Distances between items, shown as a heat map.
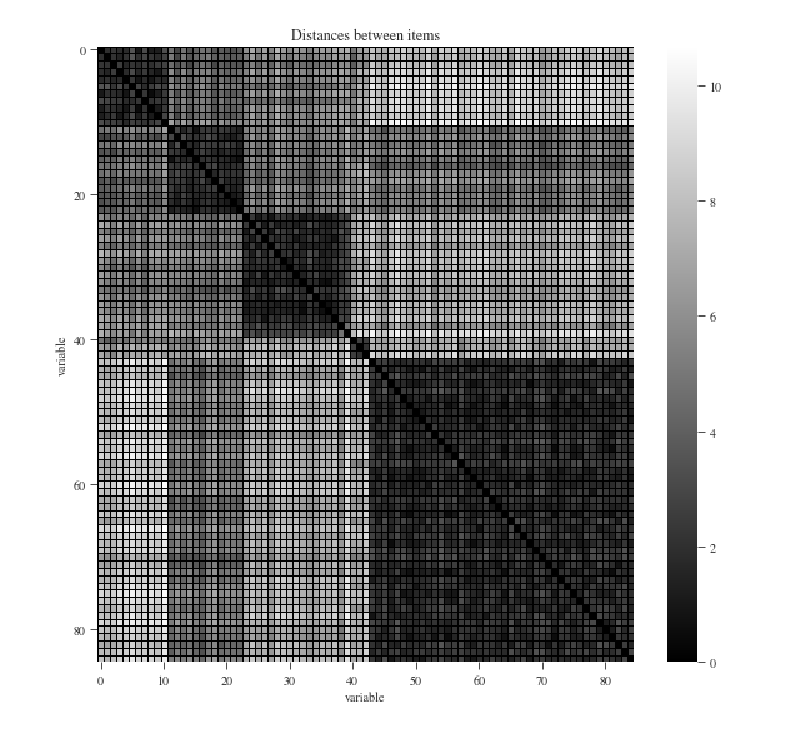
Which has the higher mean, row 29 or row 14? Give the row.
29
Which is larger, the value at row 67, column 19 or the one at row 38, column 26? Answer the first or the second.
the first
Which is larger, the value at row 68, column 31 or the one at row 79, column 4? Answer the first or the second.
the second
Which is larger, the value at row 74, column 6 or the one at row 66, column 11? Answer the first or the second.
the first
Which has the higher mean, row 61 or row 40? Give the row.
40
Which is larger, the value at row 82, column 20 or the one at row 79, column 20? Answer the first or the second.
the second
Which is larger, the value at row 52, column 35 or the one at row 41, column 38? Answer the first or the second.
the first
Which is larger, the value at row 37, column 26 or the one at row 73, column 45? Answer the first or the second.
the second
